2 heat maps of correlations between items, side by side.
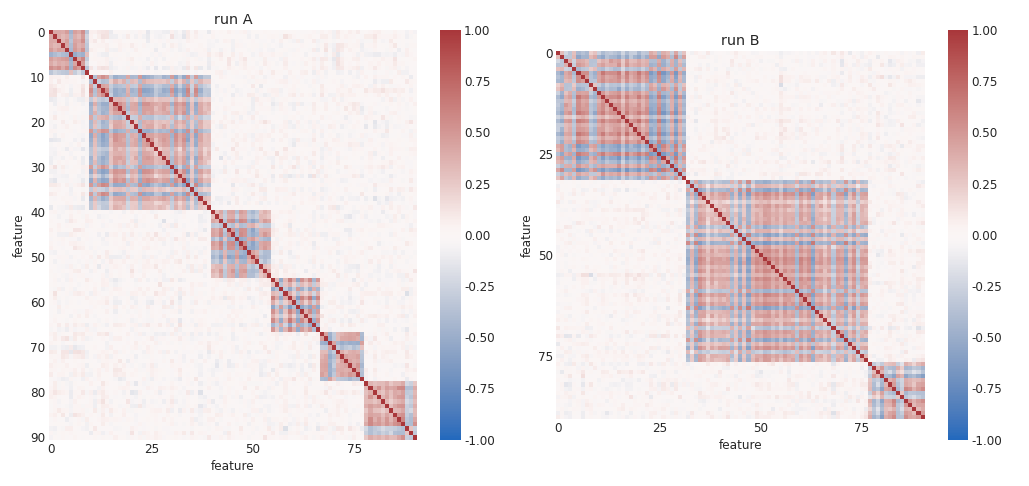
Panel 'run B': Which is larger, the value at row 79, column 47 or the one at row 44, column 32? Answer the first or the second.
the first
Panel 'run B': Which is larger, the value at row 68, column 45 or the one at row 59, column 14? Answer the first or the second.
the first
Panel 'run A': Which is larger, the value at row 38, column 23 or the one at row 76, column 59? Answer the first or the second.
the first
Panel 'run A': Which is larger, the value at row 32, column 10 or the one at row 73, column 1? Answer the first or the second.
the second
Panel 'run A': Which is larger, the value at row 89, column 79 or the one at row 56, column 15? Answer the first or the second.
the second
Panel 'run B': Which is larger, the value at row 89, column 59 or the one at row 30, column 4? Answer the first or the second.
the first
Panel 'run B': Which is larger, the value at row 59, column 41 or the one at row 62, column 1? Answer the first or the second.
the second
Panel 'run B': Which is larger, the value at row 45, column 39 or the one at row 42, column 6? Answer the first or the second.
the second
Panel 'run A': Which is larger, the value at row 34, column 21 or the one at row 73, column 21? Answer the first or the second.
the second
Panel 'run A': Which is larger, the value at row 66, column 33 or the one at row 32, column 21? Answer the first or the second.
the second
